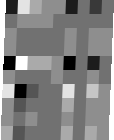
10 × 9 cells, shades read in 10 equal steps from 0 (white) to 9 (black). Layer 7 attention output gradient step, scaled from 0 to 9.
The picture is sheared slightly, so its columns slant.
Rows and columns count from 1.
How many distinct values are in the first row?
6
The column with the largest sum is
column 7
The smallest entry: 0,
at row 5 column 2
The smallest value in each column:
1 0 3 3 4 1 5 2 4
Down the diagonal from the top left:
8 4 5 5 4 5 5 4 4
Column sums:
46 46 45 46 47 46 50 45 44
